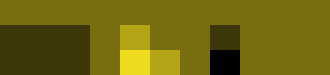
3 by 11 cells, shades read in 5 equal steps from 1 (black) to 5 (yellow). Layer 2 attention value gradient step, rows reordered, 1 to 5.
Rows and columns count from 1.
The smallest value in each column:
2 2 2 3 3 3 3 1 3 3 3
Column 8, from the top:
3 2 1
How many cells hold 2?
7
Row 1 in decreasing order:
3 3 3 3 3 3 3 3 3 3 3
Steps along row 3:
same same up up down down down up same same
